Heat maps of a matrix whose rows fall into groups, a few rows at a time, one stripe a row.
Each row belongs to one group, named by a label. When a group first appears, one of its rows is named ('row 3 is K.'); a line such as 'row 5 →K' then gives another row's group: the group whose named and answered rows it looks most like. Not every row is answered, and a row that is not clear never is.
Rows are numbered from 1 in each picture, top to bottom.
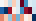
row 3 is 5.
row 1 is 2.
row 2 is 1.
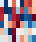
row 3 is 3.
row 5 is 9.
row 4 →2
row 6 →5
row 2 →9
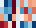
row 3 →9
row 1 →9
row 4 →5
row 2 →3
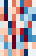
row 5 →2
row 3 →5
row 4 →9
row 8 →2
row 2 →2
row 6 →5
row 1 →1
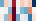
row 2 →9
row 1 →5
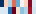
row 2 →9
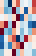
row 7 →2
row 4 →5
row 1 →3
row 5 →3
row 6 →1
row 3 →3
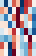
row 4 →2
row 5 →5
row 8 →9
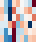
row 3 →3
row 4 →5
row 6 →9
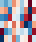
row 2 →3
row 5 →3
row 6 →1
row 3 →1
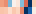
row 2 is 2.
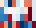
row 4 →3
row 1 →9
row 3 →1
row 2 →1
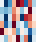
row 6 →3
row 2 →1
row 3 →1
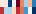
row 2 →2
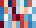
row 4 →5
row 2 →5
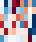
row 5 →5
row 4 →5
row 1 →2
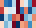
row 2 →3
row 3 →2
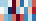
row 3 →2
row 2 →9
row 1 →3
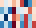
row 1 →2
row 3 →3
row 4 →3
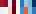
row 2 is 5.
